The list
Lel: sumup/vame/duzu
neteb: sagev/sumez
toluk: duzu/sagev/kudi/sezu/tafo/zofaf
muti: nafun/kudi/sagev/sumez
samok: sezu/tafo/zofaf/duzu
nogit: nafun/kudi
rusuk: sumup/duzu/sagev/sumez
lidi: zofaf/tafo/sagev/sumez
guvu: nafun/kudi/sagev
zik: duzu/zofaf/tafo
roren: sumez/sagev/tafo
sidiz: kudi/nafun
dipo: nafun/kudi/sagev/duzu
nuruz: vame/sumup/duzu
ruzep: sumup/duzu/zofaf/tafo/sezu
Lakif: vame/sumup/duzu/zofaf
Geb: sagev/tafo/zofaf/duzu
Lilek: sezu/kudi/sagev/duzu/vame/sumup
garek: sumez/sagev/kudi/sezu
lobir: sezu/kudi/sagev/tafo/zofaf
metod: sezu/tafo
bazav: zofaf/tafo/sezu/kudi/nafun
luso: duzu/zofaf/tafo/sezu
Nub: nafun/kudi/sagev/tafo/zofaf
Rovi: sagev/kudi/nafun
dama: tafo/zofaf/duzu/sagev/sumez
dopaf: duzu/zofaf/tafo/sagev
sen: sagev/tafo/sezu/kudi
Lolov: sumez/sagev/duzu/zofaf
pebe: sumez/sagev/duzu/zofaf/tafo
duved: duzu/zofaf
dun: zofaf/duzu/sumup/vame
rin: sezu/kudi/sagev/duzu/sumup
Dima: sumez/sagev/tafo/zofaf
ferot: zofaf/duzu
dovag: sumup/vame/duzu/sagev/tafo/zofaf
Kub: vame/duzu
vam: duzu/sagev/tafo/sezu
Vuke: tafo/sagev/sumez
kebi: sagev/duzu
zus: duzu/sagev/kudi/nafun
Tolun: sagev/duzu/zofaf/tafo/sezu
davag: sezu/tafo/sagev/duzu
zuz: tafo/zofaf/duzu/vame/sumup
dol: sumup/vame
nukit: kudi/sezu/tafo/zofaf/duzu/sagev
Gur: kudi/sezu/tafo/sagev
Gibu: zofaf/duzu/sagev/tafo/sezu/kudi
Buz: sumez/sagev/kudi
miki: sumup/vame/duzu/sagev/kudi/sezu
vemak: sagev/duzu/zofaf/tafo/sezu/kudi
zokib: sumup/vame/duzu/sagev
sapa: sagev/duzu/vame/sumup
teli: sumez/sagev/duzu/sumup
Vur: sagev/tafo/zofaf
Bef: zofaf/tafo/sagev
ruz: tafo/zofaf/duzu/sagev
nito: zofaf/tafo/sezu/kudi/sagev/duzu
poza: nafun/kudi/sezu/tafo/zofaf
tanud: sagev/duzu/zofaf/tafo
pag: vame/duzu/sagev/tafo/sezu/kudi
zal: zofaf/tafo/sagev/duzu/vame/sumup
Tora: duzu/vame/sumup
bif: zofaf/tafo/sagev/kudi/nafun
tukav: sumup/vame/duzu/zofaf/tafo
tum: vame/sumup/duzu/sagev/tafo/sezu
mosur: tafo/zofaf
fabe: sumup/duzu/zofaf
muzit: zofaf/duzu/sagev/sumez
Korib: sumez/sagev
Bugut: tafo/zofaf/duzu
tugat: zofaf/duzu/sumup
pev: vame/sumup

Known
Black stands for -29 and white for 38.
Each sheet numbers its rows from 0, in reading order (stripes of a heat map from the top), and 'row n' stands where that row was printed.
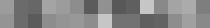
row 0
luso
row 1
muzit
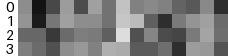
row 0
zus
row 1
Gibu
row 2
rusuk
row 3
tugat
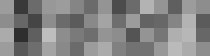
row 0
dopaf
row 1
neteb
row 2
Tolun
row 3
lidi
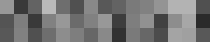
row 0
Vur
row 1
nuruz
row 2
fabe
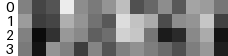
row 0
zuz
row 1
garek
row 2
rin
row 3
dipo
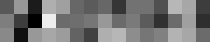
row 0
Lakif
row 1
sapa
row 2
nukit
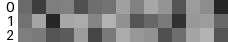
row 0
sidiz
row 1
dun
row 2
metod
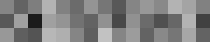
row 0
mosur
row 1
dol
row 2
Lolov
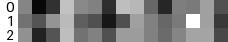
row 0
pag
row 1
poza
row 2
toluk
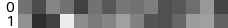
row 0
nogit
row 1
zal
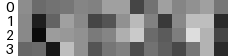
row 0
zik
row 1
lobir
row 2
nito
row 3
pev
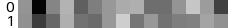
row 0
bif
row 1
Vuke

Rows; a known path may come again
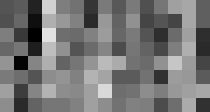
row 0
dovag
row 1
zokib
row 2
sapa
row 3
pev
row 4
bif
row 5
tugat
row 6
dama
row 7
kebi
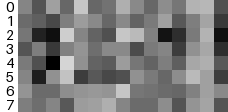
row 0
samok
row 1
Kub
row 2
Lilek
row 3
nuruz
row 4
tum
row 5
Nub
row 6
muzit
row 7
ferot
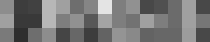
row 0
teli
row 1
vam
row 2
guvu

